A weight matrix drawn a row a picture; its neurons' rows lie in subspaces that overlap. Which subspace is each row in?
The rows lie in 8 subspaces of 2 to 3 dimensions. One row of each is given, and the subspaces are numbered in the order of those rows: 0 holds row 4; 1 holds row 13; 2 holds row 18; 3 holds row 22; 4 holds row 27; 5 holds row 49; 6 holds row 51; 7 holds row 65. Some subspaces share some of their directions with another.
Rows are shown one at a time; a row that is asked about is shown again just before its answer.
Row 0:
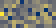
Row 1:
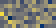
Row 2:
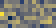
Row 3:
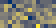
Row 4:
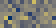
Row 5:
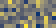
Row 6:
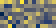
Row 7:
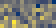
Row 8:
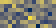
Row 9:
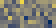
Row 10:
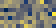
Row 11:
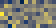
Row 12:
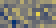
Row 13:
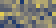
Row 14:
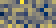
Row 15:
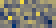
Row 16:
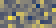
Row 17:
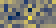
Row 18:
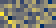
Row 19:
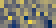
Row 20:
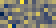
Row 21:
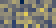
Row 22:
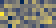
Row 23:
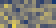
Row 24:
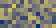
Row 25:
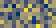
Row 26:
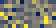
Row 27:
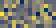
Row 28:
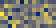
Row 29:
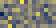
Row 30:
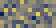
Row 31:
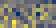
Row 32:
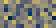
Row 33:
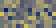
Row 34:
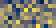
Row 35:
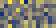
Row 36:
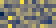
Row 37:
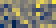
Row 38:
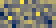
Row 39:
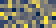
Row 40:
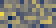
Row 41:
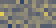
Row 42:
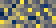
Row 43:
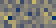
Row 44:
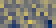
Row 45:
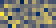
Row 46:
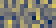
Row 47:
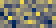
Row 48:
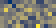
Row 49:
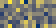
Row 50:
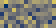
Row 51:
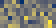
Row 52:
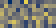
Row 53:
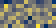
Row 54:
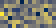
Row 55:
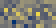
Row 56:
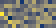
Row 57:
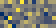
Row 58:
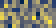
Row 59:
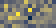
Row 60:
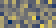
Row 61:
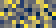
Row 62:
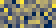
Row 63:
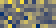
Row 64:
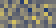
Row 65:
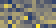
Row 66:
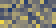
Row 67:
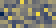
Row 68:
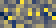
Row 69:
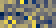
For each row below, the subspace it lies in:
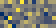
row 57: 0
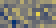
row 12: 1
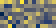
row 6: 5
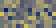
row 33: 7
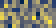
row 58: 2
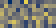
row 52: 5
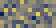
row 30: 0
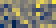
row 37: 1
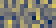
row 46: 2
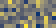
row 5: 5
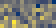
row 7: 1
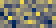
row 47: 2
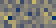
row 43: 0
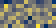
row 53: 0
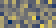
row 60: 2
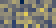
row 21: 6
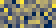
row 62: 6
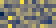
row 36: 3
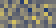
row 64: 5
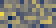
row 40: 3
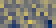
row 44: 6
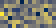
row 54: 4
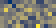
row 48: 4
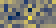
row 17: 4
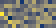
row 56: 2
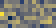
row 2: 3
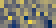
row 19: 6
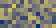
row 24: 7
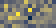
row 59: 4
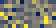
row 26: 5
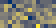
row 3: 7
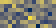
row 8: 5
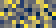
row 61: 4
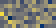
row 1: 2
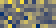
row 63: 0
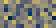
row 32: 0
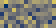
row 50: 0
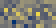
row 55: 1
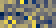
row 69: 1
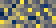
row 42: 7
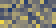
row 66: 7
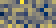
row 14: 6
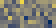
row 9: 6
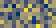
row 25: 4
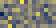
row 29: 2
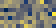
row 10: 7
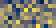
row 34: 4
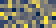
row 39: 5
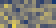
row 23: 1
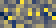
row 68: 0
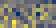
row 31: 1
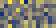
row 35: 5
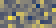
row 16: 3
